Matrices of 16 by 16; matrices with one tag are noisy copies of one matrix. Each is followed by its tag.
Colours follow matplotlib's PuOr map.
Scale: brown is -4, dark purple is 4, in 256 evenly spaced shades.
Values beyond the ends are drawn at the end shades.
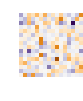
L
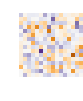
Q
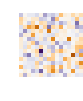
Q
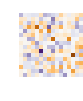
Q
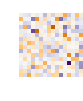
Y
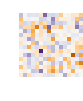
Q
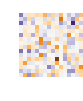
L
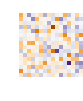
Y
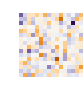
L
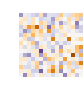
Q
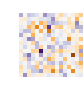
Q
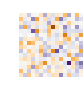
Y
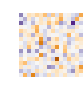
L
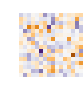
Q
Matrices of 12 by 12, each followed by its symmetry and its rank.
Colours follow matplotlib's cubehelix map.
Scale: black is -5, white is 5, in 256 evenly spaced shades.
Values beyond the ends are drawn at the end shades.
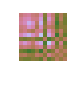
symmetric, rank two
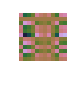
neither, rank one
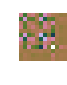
symmetric, rank two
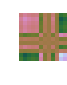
symmetric, rank one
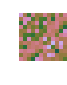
symmetric, full rank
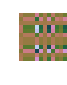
neither, rank one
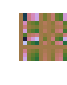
neither, rank one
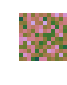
neither, full rank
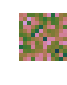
symmetric, full rank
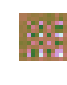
symmetric, rank two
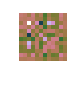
symmetric, rank two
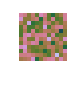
neither, full rank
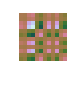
symmetric, rank one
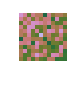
symmetric, full rank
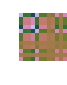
symmetric, rank one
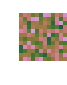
neither, full rank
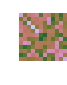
symmetric, full rank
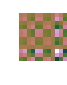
symmetric, rank one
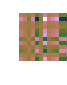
neither, rank one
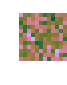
neither, full rank
